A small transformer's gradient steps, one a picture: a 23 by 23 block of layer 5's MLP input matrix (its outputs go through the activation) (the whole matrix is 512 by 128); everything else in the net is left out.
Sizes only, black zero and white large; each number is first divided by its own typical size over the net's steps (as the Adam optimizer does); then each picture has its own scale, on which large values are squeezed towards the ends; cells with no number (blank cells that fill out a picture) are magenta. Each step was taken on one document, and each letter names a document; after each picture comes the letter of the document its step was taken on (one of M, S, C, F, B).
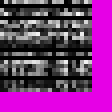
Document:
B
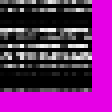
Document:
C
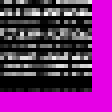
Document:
C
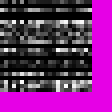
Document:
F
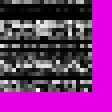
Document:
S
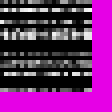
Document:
B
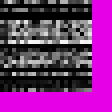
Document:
B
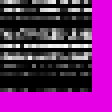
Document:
C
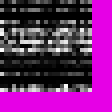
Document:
F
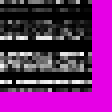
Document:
S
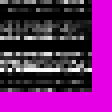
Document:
S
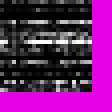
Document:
F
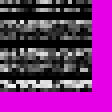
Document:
S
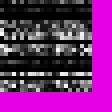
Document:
F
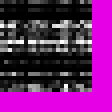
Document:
F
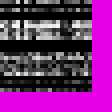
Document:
S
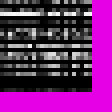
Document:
C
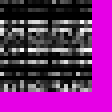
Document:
F
